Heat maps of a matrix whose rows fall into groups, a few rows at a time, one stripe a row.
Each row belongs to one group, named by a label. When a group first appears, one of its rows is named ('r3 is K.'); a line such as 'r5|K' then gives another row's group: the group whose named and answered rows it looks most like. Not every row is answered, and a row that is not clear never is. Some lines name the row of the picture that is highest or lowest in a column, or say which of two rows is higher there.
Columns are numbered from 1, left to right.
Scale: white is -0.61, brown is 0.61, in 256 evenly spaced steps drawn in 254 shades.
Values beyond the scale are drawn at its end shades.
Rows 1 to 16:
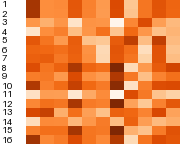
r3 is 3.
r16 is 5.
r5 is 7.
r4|3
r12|5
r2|5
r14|3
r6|7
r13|7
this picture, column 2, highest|13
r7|7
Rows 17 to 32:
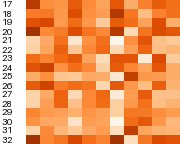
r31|3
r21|3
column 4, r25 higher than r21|Yes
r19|7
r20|5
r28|3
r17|5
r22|3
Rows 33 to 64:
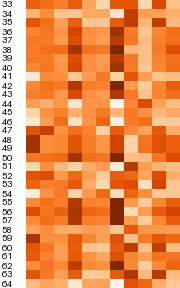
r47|7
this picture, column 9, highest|44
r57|5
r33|7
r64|3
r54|3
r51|3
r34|3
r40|5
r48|5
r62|5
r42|5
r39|5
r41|3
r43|5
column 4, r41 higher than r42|No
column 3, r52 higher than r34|Yes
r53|7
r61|5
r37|5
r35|7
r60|7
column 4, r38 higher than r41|Yes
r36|5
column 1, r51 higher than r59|No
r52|7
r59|5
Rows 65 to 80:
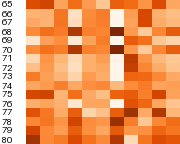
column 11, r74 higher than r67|Yes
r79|5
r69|3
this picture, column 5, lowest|77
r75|7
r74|3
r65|7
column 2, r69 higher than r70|No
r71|3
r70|5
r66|3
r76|3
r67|3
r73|3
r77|7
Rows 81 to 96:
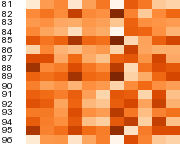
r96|3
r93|5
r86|3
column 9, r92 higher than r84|No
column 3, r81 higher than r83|Yes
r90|3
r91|7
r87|7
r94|7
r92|7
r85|5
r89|5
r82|5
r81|3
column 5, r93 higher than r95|No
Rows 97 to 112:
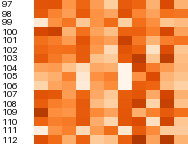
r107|7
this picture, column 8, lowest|109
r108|7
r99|3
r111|3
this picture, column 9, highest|105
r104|3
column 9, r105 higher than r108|Yes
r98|5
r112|7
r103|7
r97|7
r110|7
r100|7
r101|5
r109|5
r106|3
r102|7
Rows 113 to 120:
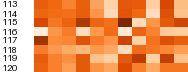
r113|7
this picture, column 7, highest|115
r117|5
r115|5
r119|7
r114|7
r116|3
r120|5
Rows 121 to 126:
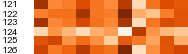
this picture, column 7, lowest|124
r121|5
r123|5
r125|7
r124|3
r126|5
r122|5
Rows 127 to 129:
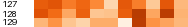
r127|7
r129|3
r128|7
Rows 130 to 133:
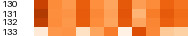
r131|5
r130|5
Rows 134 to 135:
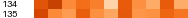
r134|7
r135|5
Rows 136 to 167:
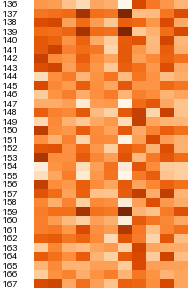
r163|3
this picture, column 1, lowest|154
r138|7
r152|7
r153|5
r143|7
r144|3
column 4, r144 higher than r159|No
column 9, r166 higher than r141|Yes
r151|3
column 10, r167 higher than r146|Yes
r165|3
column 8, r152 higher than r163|No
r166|3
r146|3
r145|5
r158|3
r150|5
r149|3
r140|7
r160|3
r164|7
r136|3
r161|5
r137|5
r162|7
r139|5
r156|5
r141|7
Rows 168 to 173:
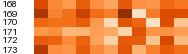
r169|5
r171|3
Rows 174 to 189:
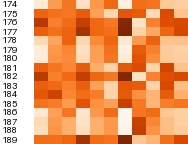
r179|3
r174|3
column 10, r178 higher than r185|No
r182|5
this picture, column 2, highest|184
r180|3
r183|7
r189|5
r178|3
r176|5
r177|5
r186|3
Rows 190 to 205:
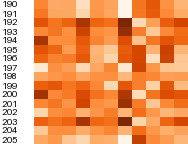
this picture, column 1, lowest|197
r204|3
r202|3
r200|5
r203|5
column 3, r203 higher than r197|Yes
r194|5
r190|3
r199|7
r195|7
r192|5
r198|3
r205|3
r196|7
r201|5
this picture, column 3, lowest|205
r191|3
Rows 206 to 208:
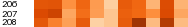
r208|7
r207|7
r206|7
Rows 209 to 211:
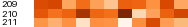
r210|5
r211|3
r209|7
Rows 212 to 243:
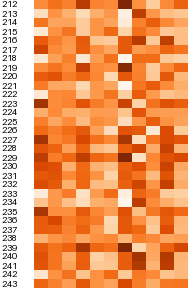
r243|5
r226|7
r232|7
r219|5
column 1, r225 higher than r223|No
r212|5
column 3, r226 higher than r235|Yes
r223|5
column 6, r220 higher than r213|No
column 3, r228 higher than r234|Yes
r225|3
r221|3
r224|3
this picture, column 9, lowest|226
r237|7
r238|3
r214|3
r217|5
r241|7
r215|3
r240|7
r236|7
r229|5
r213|3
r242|3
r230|7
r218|3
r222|3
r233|3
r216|7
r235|5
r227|5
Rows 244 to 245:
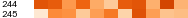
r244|7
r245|3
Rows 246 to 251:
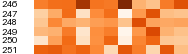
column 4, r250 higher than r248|No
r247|3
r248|3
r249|3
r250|3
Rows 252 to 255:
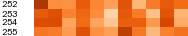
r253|7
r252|5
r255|5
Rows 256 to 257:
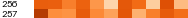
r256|7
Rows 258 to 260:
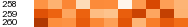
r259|7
